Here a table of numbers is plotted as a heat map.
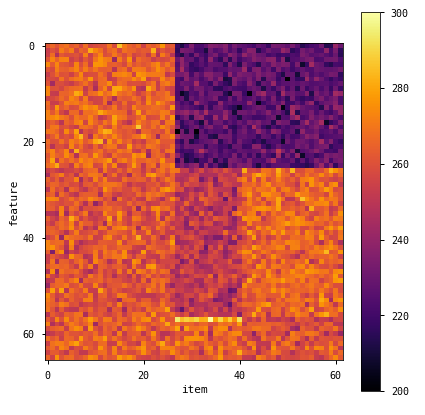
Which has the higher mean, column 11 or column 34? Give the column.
11
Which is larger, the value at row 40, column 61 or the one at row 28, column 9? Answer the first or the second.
the first
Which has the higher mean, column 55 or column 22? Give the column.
22
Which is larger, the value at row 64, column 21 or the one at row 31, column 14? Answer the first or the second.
the first
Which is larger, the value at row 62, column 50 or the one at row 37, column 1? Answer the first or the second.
the first
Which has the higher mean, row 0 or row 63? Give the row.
63
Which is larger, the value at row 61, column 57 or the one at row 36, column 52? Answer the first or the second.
the second
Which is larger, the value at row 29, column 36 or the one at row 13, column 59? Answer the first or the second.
the first
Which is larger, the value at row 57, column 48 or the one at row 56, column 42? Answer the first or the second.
the second
